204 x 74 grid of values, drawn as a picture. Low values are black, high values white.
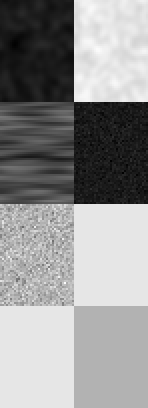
It is made of 4 by 2 panels. Panel 1,1: very low, blotchy, faint in contrast. Panel 1,2: very high, blotchy, faint in contrast. Panel 2,1: low, streaked across. Panel 2,2: very low, fine-grained, faint in contrast. Panel 3,1: high, fine-grained. Panel 3,2: very high, flat. Panel 4,1: very high, flat. Panel 4,2: high, flat.
